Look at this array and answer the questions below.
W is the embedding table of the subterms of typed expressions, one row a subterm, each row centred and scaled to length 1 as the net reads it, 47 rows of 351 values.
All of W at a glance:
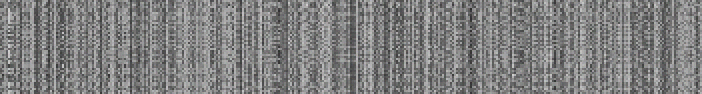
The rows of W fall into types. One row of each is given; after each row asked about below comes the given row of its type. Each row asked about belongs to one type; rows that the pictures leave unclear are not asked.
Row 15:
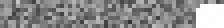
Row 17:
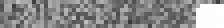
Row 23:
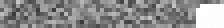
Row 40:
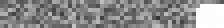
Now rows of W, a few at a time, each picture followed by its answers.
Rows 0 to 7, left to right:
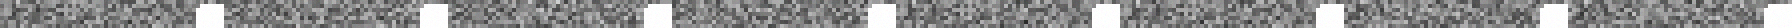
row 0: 15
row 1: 40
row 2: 40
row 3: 40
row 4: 15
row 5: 15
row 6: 23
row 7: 23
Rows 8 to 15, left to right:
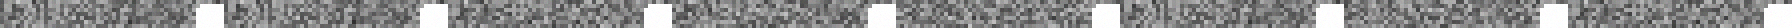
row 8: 17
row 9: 17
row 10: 15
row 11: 23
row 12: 40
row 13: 17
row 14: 40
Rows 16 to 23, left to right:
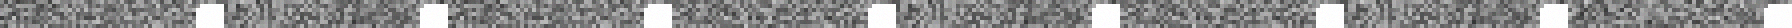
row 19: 40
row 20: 17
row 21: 40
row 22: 17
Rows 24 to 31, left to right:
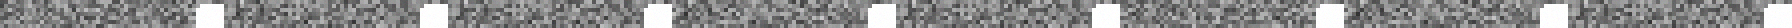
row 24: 40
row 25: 15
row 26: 15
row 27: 23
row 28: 15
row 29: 40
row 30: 23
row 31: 15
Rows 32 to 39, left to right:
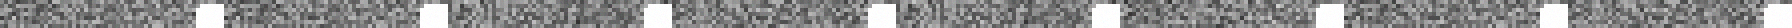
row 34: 17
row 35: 40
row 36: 17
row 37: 23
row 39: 40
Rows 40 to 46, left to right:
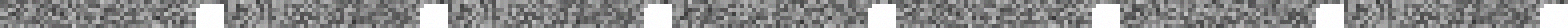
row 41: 17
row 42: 17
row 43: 15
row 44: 40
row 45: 23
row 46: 17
